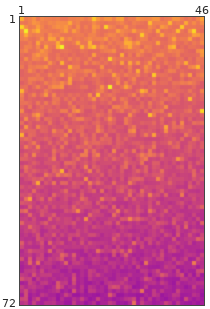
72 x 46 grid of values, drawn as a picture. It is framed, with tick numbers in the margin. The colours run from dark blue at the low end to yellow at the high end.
Stripes: none. Slope: up to the top. Grain: fine.
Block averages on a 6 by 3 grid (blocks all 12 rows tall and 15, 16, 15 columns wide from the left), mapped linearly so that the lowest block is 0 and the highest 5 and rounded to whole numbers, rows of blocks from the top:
555
444
333
222
111
000
